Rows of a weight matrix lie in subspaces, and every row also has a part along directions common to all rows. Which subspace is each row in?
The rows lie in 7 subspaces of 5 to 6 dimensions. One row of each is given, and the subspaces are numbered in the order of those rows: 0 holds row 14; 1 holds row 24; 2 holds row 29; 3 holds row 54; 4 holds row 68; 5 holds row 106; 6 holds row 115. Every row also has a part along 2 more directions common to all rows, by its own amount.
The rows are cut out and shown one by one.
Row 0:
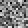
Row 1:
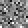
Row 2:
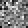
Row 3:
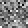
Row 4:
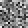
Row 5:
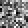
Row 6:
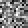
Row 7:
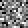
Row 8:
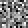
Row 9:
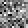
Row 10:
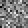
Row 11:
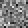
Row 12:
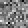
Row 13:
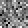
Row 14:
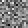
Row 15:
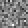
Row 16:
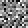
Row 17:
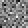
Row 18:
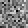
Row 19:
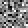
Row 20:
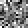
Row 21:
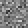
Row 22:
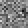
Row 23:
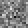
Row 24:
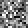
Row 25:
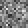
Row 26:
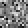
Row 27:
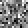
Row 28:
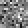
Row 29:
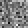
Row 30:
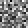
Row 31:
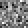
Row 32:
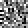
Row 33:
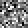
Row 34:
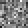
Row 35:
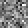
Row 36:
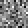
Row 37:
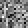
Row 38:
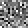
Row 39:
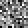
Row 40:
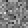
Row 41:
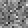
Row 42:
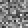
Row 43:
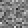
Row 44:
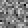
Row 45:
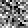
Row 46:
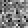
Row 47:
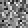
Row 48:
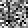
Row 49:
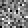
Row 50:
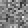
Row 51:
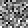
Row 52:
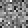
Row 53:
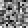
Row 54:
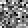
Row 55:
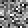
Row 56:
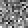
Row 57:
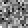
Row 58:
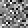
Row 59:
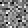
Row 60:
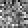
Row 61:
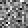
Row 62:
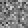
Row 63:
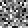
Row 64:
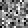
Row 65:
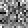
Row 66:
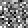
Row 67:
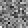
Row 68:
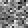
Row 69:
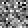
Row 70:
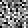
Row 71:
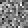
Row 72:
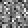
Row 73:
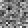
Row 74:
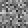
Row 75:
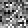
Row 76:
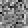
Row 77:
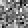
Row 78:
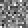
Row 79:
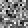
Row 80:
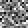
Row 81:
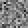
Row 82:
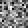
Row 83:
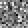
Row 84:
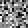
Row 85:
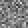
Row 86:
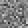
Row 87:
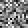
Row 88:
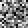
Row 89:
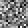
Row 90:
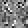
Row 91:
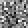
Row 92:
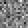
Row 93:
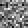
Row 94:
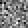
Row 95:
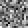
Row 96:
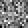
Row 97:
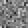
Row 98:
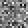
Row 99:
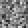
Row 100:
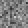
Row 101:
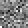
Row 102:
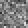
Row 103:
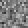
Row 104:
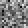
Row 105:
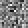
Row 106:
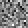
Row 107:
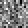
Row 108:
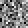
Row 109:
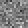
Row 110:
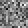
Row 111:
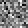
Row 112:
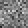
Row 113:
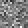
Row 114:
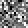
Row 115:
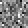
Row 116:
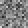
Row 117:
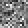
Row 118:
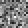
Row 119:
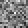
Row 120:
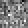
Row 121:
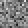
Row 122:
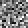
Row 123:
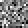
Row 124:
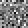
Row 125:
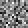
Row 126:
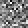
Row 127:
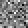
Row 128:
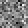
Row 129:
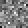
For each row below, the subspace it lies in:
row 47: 1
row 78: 3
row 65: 6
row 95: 3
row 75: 6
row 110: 4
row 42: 2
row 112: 6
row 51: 5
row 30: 5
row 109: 4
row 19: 2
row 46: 2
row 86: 1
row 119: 1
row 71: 0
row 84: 5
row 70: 0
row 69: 3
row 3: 4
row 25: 0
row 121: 2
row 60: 5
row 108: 0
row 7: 3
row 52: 5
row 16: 1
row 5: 2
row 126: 5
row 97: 3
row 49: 0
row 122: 1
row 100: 1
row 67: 4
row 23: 1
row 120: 6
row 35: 3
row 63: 3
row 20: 4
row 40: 6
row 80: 5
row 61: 6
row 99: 1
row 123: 3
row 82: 5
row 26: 2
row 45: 3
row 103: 3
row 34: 1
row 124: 5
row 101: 4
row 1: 6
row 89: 4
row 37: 0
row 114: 1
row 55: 4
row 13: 3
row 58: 5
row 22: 0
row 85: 0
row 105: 5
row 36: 1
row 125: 6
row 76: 3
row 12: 6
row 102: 1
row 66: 0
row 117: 6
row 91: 0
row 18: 2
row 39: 5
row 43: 2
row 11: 1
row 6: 2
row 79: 6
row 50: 4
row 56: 5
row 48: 4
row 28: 2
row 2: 3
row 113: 4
